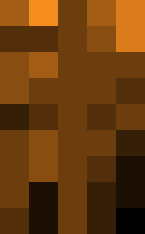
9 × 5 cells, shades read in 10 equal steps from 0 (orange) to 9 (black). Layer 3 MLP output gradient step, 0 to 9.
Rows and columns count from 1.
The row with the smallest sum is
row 1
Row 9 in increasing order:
5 6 7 8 9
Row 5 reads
7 6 5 6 5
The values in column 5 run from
1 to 9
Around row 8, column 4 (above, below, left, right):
6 7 5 8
